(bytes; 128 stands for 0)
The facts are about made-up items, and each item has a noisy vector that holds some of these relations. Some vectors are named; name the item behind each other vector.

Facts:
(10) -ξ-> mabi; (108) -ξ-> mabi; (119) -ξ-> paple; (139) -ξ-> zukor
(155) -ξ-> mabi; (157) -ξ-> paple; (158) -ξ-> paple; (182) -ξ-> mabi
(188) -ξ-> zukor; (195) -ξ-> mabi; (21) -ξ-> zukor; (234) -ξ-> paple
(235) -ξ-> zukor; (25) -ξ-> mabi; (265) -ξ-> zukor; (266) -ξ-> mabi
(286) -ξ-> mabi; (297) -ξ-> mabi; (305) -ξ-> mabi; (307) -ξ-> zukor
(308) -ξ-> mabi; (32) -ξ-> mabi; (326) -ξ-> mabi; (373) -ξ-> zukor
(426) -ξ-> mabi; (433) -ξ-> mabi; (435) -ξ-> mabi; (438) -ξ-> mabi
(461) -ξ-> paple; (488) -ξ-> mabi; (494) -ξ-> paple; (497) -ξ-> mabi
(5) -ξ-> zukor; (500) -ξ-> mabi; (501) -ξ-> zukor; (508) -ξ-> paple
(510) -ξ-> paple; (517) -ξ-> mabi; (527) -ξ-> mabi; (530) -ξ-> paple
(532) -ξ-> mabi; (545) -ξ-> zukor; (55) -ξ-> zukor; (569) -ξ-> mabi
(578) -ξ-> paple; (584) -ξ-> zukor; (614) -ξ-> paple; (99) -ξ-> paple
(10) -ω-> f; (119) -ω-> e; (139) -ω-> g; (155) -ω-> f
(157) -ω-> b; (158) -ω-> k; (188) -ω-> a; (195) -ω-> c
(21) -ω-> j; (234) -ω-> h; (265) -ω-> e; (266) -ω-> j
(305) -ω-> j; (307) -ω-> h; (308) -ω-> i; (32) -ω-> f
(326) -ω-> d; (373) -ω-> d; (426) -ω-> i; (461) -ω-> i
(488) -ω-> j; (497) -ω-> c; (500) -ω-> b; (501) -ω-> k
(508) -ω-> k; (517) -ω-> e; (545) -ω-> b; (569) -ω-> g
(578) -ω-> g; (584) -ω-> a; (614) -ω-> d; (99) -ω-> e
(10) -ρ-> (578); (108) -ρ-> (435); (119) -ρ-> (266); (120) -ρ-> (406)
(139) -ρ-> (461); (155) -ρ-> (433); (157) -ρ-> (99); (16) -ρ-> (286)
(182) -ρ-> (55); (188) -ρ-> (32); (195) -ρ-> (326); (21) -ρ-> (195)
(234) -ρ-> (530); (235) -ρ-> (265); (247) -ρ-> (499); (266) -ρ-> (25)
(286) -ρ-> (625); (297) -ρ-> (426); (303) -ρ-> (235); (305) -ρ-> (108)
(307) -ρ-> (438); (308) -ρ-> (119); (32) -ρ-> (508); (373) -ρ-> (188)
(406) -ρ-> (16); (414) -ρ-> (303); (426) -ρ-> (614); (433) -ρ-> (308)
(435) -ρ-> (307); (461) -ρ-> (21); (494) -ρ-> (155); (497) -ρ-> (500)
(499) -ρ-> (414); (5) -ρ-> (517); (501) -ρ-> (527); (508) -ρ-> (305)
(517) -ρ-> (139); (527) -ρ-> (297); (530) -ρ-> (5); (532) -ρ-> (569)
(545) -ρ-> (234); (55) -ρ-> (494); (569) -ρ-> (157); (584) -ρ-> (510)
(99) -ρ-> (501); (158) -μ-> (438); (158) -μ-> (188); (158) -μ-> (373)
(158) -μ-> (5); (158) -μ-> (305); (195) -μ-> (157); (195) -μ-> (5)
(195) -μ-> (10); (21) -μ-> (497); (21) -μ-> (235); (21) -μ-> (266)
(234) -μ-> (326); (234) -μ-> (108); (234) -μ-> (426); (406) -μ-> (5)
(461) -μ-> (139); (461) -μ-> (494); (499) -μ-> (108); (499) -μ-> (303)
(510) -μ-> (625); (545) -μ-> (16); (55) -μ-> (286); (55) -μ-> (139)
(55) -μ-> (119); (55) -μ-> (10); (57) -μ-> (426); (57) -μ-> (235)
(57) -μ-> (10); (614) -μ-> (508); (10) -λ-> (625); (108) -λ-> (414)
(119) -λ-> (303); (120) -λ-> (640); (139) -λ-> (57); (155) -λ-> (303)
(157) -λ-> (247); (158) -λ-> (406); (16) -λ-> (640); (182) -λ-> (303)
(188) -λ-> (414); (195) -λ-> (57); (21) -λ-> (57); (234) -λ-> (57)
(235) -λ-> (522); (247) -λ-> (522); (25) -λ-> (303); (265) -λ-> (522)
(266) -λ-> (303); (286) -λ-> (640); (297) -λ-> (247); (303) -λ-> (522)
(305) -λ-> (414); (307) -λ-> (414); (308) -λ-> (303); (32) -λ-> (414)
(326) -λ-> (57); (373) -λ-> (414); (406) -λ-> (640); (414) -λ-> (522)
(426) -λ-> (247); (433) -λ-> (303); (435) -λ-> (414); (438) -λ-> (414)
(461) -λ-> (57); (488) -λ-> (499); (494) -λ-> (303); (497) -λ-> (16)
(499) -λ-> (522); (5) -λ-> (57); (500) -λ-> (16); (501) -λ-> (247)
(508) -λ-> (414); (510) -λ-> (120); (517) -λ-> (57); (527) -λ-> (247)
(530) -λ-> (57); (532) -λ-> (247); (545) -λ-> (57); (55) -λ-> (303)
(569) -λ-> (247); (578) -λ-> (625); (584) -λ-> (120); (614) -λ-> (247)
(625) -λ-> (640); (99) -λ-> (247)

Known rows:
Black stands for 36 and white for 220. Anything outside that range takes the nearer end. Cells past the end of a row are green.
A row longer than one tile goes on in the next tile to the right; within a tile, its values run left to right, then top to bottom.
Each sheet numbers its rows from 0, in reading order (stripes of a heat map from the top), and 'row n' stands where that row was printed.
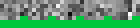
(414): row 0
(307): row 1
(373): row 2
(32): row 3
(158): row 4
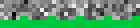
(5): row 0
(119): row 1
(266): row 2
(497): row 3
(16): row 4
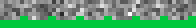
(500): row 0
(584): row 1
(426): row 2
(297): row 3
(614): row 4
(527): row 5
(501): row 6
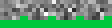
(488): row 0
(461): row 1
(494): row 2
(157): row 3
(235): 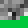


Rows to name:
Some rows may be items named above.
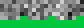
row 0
(247)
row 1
(307)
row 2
(188)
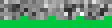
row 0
(545)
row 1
(308)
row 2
(21)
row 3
(10)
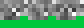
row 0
(119)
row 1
(99)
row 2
(461)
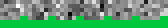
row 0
(25)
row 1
(157)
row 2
(373)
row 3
(234)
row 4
(308)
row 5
(326)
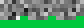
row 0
(406)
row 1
(530)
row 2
(510)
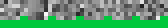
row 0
(108)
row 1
(158)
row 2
(120)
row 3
(517)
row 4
(265)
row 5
(57)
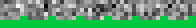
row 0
(25)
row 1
(234)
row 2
(108)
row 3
(55)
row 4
(303)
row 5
(305)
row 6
(303)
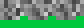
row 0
(286)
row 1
(508)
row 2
(578)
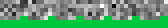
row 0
(139)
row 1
(195)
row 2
(569)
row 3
(438)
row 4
(499)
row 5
(99)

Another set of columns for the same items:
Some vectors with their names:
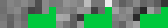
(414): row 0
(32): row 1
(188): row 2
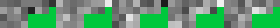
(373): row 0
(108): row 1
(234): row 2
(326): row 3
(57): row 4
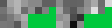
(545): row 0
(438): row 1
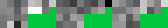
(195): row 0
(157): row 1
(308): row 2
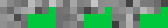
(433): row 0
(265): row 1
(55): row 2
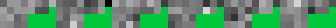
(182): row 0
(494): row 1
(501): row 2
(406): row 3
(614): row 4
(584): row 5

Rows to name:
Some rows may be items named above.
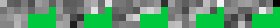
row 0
(235)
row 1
(438)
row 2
(461)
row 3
(326)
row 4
(158)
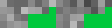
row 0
(286)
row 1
(303)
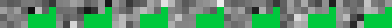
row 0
(373)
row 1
(508)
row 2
(426)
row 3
(108)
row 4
(373)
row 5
(234)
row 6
(305)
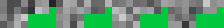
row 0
(119)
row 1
(500)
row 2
(10)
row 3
(307)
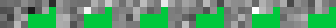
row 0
(99)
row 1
(266)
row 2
(517)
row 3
(501)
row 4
(21)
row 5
(139)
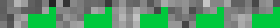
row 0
(530)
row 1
(5)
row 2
(497)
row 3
(307)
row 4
(235)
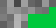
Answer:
(499)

